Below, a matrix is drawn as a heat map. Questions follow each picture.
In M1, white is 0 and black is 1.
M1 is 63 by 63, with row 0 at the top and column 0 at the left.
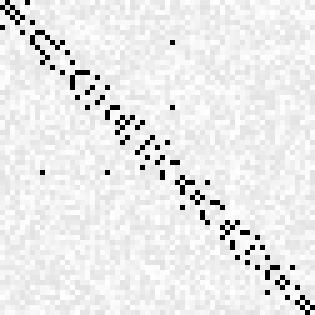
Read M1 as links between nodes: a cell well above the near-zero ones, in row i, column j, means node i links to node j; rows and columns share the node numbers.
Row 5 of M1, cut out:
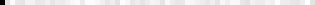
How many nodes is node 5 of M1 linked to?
1
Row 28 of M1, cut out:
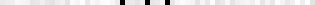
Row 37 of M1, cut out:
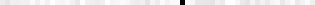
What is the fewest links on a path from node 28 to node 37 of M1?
6
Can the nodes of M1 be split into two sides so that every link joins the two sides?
yes
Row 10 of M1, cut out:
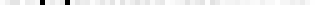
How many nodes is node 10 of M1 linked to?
2
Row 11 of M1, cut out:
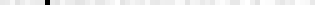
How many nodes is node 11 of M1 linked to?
1
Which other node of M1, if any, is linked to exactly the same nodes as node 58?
node 54
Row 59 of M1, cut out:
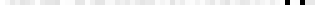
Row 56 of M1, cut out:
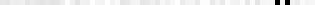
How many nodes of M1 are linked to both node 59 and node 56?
1
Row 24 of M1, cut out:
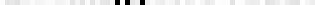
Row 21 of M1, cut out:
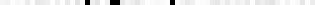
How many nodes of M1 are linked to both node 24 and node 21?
1
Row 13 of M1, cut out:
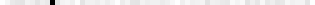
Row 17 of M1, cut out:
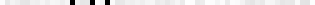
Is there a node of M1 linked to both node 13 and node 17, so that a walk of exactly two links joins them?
no
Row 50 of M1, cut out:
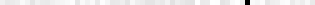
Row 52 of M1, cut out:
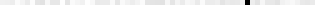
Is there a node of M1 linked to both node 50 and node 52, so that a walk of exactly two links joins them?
yes
